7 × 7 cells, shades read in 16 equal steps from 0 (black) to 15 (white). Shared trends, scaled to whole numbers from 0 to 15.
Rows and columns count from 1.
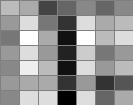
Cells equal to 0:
1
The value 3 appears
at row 2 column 4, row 6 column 4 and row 6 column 6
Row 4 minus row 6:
0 3 -1 -1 3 4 4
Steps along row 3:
up down down up down up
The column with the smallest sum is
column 4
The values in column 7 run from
5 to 13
